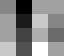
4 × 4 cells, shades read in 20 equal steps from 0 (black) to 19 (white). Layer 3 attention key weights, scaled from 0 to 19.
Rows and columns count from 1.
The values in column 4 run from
8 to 12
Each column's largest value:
15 6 19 12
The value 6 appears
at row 4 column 2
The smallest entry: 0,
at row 1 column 2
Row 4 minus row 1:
5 6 7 0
